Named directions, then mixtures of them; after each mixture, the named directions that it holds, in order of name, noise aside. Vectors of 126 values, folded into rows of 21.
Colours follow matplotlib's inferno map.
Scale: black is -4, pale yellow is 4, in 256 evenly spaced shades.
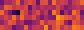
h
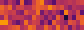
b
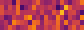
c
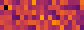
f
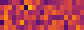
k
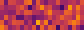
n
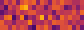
c, f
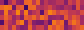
k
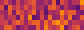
c, f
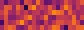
c, k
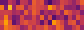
b, f, k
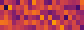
b, f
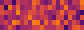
c, f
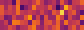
c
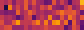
c, f, n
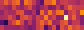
b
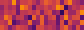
c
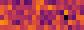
b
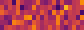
c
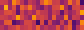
c, f, n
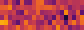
b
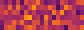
c, k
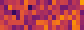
f, h, n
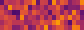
f, h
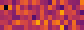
c, f, n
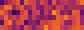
h, k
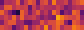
h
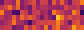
c, h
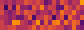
c, f, n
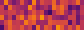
f, n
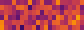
b, h, n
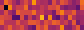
f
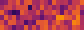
h, n
